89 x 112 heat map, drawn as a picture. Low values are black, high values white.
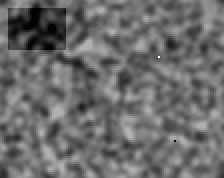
Neither half mirrors the other. The field is mottled with small blotches. There are no regular stripes. Two lone cells stand out: one far higher and one far lower than their neighbours. The top left is the ninth with the lowest average. In the top left lies a patch that is lower than the rest.
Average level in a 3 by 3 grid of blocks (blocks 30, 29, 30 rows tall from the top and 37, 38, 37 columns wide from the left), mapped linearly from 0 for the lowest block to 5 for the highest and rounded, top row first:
0 5 4 | 5 4 5 | 5 5 5
